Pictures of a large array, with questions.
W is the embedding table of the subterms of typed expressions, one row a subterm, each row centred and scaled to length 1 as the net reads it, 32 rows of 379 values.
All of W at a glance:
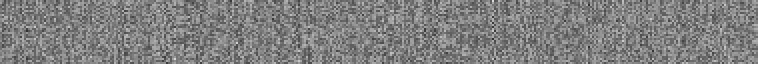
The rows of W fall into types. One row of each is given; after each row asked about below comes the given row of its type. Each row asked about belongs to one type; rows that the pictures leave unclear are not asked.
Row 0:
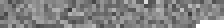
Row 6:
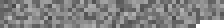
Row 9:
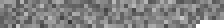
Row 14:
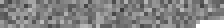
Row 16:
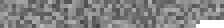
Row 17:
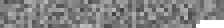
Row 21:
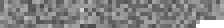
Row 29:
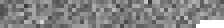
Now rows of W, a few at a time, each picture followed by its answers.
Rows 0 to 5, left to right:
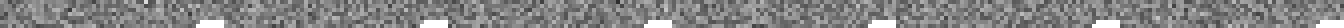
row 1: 14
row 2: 6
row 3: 21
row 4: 6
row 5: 0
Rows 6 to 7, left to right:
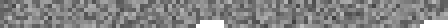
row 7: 29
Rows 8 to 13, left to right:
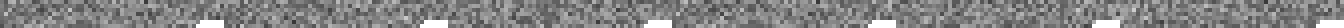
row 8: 9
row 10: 0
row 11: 9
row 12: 21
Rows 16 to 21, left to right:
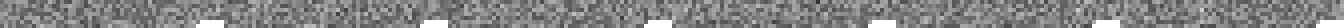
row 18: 6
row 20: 21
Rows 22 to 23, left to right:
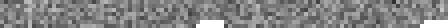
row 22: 17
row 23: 6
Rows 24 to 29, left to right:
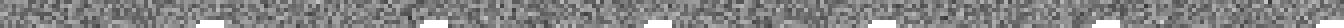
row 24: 16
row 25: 14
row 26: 0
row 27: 16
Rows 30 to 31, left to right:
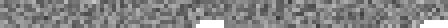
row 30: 14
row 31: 29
